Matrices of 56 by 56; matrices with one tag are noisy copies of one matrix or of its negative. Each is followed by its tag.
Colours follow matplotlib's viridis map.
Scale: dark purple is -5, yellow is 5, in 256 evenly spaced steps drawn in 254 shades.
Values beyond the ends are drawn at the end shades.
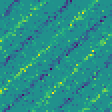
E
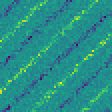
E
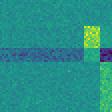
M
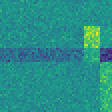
M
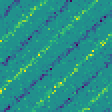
E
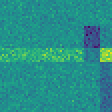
M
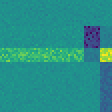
M
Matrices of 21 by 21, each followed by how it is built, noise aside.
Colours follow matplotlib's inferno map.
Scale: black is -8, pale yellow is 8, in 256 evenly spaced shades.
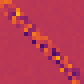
banded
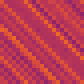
Toeplitz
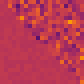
upper triangular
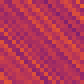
Toeplitz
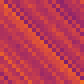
Toeplitz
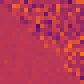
upper triangular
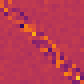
banded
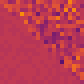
upper triangular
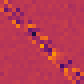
banded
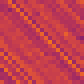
Toeplitz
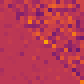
upper triangular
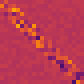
banded
